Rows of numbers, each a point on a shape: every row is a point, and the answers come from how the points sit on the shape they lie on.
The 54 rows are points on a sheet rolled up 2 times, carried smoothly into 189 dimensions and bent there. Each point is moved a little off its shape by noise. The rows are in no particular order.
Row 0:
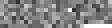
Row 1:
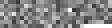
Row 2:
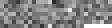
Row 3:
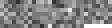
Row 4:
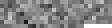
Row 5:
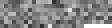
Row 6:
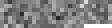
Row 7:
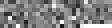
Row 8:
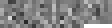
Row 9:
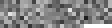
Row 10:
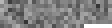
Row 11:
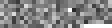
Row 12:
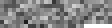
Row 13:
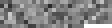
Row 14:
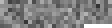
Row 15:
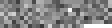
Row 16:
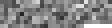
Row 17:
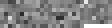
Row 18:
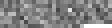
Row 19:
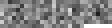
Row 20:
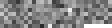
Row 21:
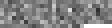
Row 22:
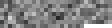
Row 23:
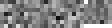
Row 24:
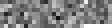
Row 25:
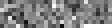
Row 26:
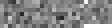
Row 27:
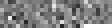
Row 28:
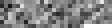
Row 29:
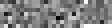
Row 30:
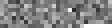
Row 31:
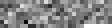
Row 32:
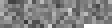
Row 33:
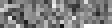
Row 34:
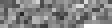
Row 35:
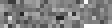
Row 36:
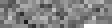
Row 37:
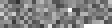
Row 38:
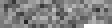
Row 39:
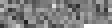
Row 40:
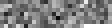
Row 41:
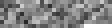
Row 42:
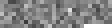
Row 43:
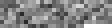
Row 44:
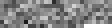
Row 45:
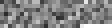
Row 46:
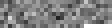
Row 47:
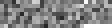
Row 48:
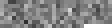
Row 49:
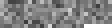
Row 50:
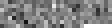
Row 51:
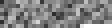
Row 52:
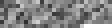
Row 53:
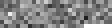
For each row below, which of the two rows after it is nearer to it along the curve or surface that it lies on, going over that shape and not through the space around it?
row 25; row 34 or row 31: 34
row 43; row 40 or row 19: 40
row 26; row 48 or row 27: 27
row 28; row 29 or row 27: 29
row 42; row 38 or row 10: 10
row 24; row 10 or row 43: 43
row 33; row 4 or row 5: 5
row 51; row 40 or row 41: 41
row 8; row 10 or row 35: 10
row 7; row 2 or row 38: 2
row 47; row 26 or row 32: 26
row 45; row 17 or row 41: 41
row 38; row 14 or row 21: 14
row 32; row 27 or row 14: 14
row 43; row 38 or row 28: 28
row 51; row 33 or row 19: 33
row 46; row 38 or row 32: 38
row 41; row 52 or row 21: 52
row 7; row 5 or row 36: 5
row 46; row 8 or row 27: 27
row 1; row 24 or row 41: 41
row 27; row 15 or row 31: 15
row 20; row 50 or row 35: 50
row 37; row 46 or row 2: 2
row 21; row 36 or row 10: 10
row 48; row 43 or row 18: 18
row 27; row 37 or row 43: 37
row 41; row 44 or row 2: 44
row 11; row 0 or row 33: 0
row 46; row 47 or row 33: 47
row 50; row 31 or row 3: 3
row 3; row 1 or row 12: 1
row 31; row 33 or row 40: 40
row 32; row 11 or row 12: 11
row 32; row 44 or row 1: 1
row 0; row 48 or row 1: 1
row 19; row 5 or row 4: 5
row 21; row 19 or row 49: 49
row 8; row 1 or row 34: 1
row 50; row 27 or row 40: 27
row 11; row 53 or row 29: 53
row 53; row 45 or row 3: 3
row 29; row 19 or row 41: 41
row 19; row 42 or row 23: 42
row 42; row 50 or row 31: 50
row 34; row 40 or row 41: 41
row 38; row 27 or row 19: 27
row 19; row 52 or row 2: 2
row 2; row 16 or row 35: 16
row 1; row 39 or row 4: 39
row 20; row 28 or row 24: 28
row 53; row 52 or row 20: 20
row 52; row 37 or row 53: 53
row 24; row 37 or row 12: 12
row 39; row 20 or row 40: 20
